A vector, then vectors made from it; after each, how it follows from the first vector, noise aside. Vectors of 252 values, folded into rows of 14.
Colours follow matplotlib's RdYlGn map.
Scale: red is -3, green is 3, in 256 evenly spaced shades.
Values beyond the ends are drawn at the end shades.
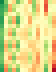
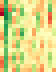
wrapped around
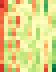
negated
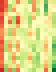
negated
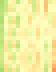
shrunk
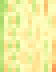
shrunk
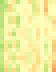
shrunk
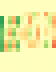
partly zeroed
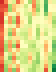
negated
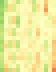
shrunk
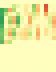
partly zeroed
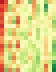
negated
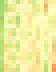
shrunk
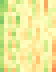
shrunk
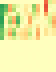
partly zeroed
